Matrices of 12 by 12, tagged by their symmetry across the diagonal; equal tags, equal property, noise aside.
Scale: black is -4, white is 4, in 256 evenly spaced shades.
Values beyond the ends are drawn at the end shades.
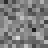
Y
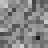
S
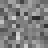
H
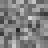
H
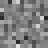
H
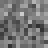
Y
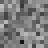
Y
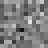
H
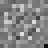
S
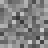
S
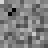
S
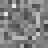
S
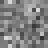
Y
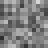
H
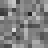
H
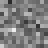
Y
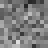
Y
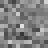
Y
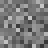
S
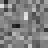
H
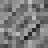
S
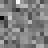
H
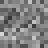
Y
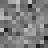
S
